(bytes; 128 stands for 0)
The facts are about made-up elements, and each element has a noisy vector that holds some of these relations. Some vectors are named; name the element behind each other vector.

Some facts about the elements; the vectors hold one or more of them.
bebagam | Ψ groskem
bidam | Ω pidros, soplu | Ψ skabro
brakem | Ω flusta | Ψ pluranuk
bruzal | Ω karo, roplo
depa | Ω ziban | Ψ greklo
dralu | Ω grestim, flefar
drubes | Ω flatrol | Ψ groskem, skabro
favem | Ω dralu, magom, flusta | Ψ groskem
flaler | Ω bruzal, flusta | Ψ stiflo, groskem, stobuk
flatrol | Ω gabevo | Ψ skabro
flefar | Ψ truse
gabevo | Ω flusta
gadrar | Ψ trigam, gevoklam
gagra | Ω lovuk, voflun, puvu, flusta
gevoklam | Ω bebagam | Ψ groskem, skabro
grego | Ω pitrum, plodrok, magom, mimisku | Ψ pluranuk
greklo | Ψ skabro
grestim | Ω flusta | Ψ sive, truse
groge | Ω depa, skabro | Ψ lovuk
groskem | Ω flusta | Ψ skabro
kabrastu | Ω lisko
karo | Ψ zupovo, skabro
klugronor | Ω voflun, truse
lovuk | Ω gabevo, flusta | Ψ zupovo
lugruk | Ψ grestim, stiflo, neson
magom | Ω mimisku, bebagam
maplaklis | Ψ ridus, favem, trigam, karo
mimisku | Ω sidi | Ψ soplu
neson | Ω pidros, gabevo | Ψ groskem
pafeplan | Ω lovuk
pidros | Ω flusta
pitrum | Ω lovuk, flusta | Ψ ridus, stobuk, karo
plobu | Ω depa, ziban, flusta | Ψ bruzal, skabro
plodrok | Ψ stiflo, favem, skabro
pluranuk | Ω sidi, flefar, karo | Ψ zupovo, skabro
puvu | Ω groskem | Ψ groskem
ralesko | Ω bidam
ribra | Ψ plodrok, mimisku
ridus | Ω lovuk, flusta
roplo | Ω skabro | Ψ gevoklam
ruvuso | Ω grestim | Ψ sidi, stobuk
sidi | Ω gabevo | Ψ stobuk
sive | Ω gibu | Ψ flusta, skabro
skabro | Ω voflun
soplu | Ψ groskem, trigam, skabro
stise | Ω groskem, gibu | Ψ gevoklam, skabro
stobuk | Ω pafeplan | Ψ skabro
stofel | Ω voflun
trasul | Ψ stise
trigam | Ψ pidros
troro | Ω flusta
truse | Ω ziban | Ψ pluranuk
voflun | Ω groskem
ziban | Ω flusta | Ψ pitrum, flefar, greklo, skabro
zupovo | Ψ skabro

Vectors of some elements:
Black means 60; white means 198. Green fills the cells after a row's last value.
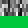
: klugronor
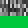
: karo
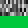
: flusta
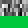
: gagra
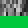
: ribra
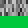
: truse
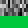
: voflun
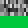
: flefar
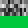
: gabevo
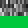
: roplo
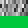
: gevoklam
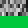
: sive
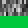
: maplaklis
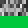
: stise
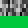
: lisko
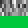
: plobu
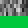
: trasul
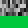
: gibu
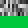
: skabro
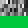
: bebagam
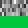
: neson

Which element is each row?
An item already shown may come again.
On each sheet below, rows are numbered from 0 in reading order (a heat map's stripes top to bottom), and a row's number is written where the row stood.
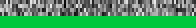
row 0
groskem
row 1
mimisku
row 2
voflun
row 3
roplo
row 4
lovuk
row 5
plobu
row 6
flefar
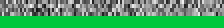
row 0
grestim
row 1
gabevo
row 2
ridus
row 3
puvu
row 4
groskem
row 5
stobuk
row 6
pitrum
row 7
favem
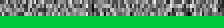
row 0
puvu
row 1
sidi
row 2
drubes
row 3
dralu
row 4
groge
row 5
flatrol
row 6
pidros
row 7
trasul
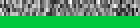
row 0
pluranuk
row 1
stiflo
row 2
ruvuso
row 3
bidam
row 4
gabevo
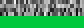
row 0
soplu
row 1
kabrastu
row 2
ralesko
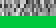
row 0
grego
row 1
brakem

